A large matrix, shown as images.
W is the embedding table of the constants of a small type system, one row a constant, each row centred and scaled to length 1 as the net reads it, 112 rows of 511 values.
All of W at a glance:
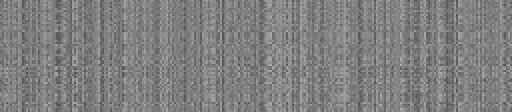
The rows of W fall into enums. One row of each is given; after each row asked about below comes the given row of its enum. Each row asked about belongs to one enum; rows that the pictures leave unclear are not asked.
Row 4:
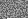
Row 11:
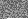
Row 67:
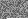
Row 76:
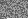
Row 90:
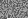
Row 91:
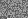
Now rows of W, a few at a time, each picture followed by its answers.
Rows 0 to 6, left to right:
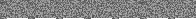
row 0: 76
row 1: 91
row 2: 4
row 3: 90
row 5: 76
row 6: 4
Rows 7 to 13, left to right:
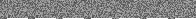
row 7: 90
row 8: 91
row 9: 67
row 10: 90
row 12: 67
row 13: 4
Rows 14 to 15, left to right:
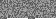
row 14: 90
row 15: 91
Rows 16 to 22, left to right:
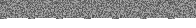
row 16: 76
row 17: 4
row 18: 4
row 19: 90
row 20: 90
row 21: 67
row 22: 76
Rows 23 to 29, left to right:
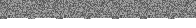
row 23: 91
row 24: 11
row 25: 90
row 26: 67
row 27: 91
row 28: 91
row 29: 67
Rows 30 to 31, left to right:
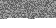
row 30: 11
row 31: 67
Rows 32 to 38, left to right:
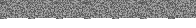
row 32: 76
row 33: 4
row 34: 4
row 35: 76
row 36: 4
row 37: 76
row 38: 91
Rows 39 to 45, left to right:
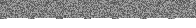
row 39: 76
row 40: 67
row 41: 91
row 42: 4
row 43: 76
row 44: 67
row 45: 11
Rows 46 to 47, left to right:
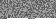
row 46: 90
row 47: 11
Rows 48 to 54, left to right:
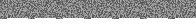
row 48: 90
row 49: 67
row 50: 76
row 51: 90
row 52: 90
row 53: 76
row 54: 90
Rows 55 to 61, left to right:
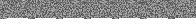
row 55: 11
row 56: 90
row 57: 4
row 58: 4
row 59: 4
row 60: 76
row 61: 91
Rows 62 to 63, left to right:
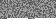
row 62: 90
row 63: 76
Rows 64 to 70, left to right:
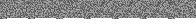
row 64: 4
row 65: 4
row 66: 11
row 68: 67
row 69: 67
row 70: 76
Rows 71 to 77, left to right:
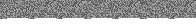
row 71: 4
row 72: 67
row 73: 67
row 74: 11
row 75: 67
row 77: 67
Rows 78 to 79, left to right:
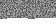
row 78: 4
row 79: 90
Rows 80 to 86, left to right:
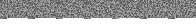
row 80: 90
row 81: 91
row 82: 76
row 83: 76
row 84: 11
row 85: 90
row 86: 90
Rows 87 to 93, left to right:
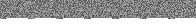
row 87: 67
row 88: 11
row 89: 90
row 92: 67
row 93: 4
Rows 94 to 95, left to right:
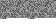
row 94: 67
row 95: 67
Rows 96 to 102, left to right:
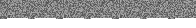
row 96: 91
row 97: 67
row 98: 90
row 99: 67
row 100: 90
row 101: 67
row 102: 4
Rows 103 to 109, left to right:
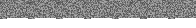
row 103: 4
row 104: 76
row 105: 76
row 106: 4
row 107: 67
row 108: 91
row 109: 4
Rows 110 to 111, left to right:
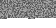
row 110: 90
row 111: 4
